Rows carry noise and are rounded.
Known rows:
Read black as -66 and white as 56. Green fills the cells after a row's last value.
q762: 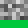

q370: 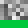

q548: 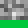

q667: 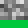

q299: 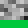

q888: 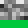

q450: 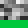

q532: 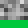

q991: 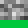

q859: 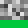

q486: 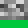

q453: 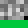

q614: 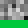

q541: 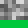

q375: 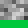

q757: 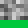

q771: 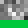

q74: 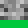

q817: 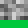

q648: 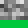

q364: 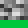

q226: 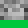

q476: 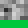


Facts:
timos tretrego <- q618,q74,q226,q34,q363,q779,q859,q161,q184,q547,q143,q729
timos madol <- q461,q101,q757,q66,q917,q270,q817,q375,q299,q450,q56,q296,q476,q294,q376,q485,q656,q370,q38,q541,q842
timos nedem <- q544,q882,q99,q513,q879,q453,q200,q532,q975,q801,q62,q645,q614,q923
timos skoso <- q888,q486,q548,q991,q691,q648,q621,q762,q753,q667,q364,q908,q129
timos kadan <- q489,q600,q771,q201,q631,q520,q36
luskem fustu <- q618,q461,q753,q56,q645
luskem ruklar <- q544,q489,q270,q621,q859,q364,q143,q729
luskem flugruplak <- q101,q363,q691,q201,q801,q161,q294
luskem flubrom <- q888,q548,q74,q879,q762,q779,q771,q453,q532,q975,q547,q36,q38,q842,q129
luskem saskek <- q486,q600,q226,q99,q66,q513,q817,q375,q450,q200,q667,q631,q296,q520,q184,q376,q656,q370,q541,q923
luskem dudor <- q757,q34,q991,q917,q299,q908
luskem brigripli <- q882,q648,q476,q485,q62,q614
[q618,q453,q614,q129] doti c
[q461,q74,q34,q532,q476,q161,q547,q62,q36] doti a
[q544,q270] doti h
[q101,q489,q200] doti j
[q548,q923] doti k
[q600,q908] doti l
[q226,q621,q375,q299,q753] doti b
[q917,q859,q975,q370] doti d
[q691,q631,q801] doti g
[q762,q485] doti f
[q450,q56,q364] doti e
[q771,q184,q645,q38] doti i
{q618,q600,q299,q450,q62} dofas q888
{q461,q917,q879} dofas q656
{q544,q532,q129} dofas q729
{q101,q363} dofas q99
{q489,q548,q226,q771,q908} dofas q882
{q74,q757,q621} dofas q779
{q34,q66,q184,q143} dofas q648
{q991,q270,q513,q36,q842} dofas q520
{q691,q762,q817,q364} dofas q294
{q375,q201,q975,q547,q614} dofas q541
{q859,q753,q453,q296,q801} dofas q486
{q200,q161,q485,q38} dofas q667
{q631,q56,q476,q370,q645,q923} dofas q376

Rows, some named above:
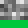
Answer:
q520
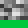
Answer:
q364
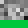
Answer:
q645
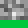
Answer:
q548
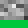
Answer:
q753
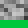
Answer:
q621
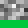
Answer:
q101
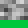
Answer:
q461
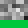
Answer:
q129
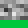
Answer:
q691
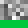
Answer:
q370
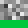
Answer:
q917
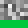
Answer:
q975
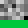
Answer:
q618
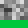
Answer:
q376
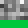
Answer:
q99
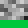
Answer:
q299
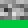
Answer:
q691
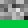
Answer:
q129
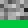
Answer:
q200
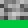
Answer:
q544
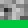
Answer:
q476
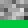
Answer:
q375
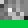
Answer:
q184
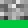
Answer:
q296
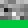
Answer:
q631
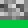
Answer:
q486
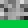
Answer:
q62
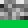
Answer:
q888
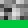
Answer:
q56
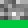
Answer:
q201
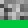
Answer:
q923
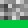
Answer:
q485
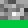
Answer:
q489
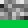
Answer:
q888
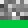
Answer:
q600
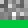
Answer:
q908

